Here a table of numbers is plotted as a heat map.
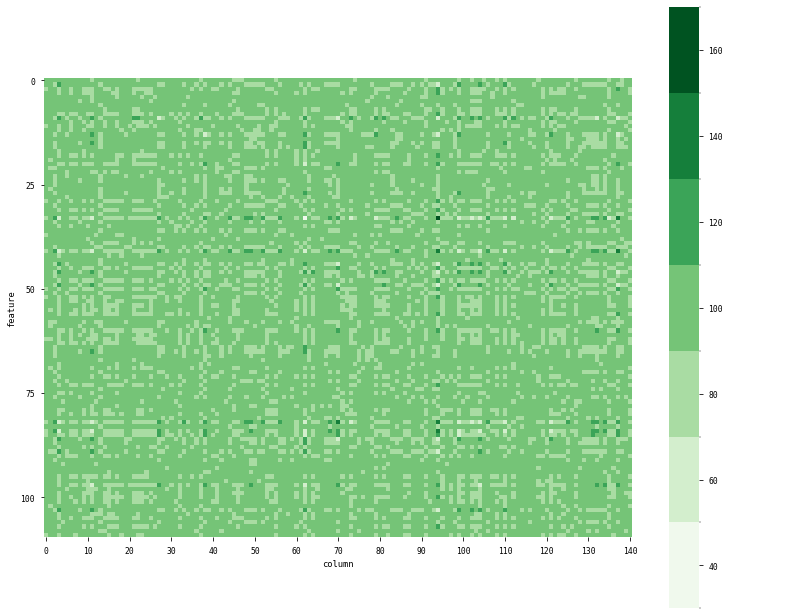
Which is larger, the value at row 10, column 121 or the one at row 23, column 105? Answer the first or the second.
the second
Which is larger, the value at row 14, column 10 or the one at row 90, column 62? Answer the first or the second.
the first
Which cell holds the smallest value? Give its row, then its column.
33, 62
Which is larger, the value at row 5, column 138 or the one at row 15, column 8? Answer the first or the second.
the first
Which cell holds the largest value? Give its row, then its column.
33, 94
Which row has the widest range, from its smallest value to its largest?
33
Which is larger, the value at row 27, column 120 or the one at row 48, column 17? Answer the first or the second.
the first
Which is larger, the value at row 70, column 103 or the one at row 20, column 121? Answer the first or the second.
the first
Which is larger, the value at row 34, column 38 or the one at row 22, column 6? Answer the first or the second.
the second
